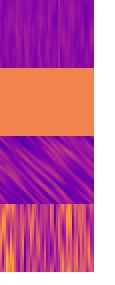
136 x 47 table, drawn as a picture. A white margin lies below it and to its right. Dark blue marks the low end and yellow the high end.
The table splits into 4 rows of 1 panel. Panel 1,1: low, streaked downward, faint in contrast. Panel 2,1: high, flat. Panel 3,1: low, slanting down to the right. Panel 4,1: middling, streaked downward, strong in contrast.
